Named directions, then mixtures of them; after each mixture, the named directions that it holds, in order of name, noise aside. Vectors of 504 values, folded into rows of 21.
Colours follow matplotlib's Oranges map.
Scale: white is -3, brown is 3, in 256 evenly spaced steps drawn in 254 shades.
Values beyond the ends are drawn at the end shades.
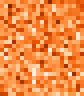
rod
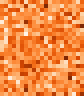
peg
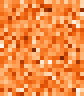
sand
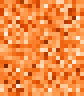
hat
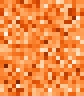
hat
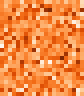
sand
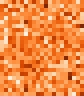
peg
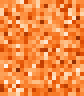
hat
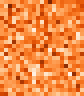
rod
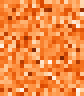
sand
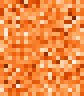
hat, peg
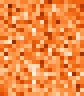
rod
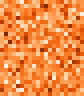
hat, sand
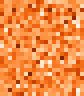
hat, sand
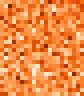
rod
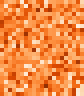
peg, sand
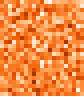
rod, sand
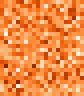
hat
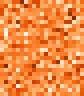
hat, peg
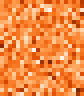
sand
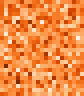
hat, rod
